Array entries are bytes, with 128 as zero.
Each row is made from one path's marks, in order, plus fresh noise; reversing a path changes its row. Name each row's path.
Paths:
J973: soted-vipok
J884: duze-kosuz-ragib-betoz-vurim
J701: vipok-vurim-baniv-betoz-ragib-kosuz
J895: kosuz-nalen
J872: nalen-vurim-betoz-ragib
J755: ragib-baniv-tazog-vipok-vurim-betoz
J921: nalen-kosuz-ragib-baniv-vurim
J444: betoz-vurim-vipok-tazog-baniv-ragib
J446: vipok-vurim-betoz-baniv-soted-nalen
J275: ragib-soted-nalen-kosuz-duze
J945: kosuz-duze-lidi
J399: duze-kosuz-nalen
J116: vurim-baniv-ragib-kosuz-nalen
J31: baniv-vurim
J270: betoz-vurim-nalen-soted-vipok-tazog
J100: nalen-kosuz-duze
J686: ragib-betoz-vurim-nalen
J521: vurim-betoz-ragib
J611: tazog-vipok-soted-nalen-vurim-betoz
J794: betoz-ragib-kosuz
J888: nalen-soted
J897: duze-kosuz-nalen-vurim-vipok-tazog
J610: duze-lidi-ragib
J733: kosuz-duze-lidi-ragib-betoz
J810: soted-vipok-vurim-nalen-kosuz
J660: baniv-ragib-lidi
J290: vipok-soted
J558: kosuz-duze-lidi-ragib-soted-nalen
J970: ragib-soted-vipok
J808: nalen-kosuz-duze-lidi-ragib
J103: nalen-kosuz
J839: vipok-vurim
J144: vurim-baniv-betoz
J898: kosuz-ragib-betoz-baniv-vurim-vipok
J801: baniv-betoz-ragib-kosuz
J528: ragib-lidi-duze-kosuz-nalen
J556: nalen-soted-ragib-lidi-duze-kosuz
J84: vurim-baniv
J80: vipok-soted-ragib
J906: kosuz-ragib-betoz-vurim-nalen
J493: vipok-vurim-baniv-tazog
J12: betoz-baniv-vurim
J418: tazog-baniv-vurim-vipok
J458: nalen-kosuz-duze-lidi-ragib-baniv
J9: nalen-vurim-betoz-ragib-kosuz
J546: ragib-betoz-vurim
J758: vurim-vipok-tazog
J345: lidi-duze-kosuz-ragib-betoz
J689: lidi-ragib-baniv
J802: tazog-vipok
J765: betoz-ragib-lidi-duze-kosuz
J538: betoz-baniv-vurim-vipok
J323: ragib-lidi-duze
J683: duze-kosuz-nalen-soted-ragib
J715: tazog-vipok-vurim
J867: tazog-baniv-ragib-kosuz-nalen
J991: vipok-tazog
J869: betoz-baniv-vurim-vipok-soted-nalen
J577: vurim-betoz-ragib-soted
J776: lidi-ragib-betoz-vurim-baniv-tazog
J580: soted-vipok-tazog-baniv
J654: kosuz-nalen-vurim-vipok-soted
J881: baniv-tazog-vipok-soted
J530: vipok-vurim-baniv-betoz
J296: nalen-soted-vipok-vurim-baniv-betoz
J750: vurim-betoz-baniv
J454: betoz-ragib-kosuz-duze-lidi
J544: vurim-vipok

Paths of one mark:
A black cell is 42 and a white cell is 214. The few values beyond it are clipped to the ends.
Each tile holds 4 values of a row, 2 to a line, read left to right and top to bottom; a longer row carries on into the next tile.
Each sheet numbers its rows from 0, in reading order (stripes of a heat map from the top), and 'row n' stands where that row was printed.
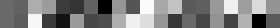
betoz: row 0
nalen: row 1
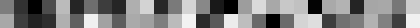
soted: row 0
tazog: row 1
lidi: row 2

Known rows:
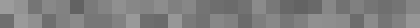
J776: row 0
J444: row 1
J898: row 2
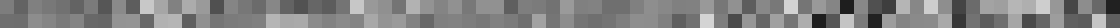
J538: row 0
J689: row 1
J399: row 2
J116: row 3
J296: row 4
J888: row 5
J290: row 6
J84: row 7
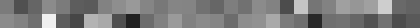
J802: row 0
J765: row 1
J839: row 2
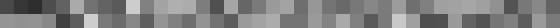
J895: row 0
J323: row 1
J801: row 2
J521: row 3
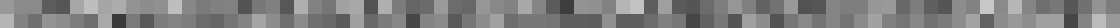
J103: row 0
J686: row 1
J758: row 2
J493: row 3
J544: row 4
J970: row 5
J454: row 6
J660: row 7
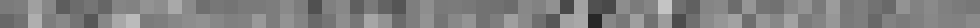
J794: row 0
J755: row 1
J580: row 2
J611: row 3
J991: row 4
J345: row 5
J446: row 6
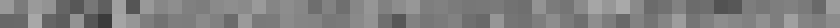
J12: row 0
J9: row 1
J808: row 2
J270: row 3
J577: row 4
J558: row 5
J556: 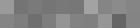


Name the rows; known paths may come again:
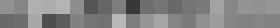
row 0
J750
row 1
J897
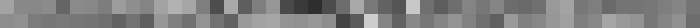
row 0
J921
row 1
J323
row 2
J895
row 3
J906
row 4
J881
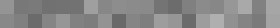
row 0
J556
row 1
J610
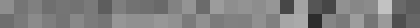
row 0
J869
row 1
J884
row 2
J991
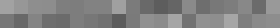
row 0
J872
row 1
J733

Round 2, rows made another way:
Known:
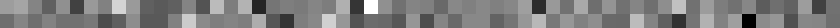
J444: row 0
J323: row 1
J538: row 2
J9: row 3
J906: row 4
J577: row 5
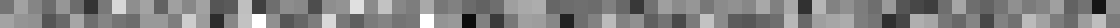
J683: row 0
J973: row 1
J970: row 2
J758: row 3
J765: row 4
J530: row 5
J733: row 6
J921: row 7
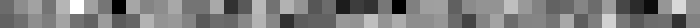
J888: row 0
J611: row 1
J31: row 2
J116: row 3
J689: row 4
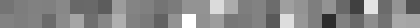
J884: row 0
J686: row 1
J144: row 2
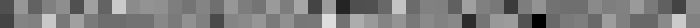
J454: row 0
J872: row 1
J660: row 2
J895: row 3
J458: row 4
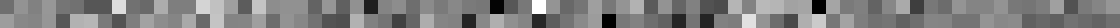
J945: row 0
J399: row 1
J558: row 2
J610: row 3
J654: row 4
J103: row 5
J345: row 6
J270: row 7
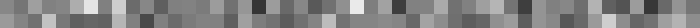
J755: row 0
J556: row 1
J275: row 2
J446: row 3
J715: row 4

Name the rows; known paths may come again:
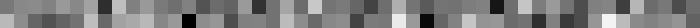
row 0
J530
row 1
J577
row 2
J580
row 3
J794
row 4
J546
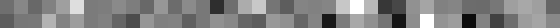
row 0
J528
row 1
J898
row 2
J290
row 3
J758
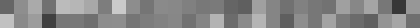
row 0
J897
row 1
J884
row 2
J808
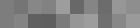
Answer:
J701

